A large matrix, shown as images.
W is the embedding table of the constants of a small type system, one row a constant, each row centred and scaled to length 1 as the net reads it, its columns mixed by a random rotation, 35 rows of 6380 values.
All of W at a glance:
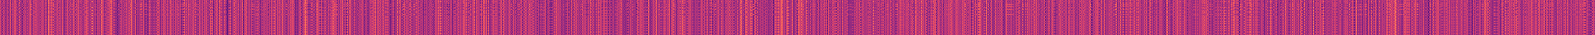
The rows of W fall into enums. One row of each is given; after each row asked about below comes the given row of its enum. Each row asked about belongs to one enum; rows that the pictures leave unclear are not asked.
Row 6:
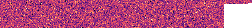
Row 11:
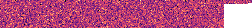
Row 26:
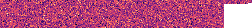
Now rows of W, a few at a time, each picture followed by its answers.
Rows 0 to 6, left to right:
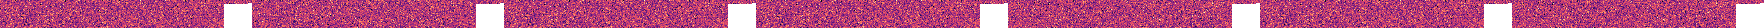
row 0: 11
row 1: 26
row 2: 11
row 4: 6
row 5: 11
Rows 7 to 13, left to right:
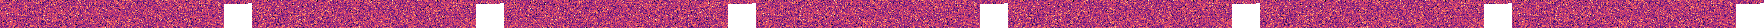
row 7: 26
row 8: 11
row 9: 6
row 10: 26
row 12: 11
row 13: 26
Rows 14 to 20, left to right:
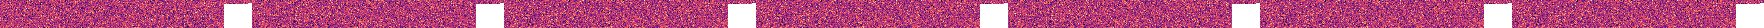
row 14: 6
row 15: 26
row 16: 11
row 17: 11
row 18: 26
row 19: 11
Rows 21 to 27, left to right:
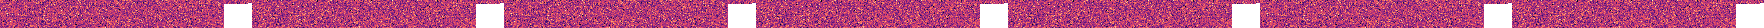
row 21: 26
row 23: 26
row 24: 11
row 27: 11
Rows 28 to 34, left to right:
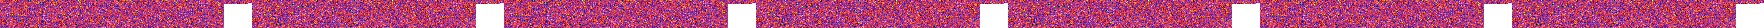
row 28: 26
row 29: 11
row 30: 26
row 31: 11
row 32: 11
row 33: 26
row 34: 11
